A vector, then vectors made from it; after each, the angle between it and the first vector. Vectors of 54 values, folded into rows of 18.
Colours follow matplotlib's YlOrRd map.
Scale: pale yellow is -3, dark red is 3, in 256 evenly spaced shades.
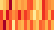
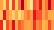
partly opposed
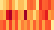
partly aligned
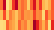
partly opposed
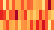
orthogonal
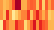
orthogonal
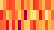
orthogonal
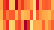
orthogonal
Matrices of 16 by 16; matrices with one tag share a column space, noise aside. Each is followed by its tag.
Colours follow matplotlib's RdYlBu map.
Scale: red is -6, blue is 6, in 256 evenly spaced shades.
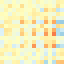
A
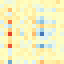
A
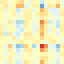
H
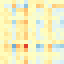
H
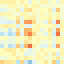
A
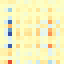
A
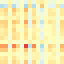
H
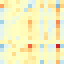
H
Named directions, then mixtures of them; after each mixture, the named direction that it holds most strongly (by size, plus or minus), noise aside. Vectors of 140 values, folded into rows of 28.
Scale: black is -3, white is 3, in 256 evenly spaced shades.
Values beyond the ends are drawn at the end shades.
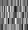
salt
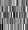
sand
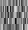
salt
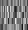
salt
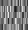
salt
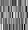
sand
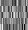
sand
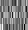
sand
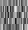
salt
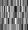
salt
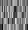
salt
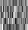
salt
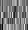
sand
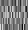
sand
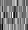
sand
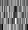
salt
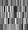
salt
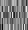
sand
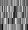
salt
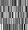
sand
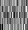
sand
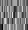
salt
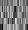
salt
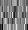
sand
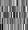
sand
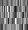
salt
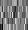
sand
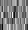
sand
